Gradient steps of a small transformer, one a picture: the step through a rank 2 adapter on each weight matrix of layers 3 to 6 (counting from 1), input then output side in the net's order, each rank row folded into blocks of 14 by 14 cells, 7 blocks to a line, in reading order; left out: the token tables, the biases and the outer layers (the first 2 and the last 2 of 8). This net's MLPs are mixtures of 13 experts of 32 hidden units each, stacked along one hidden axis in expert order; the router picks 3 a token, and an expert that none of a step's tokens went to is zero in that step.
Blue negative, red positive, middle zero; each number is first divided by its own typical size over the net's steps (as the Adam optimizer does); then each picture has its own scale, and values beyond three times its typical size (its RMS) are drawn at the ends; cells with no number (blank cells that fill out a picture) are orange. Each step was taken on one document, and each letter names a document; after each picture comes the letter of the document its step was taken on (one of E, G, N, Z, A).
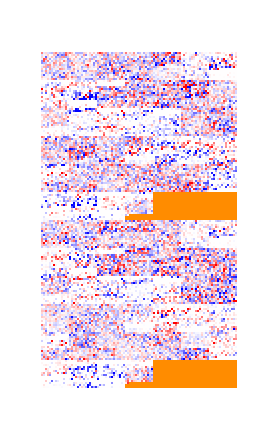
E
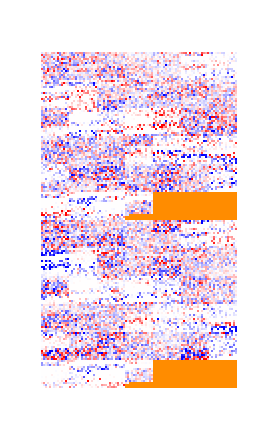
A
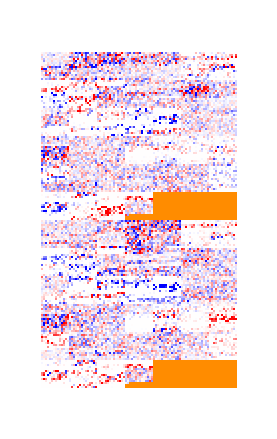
E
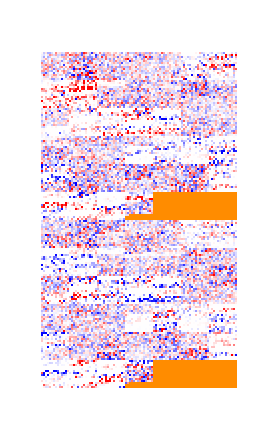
E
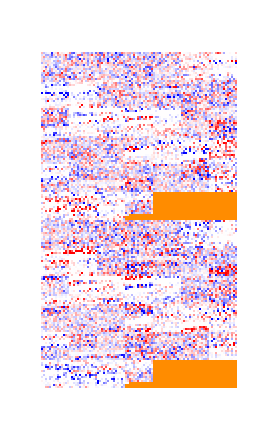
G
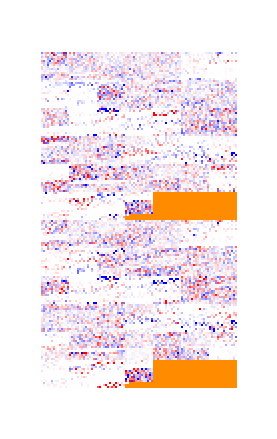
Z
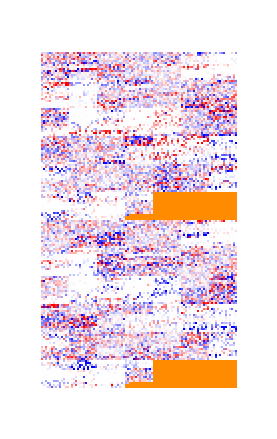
A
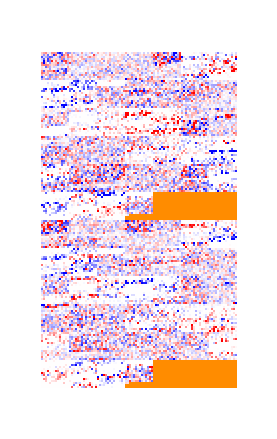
E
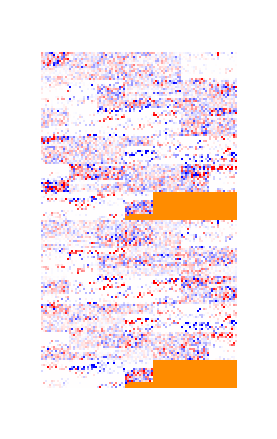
Z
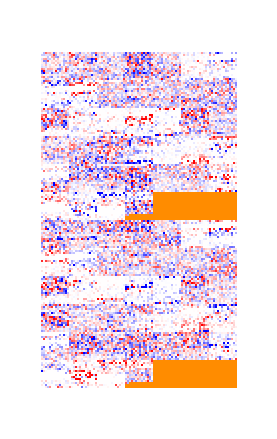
G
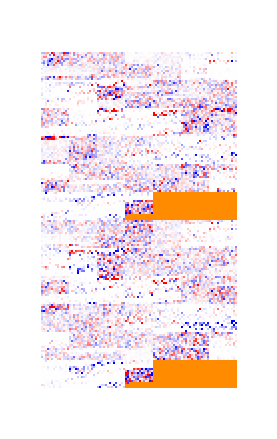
Z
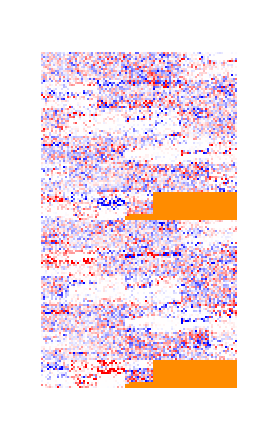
G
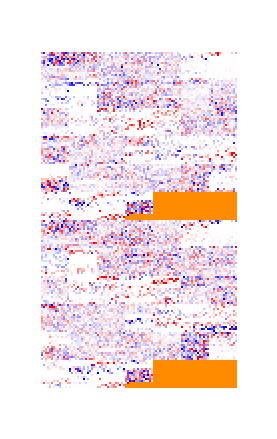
Z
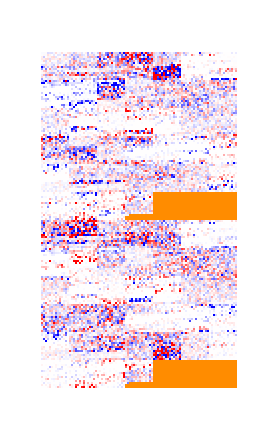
G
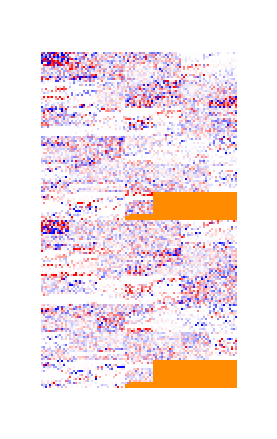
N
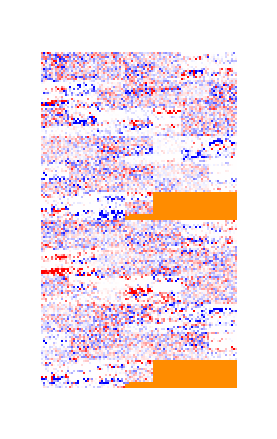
N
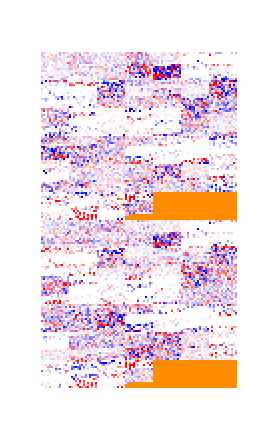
G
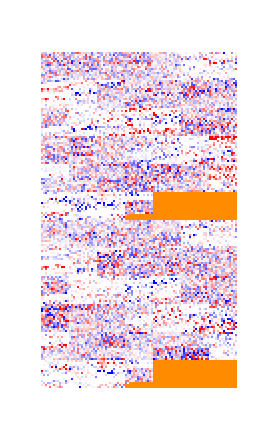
G
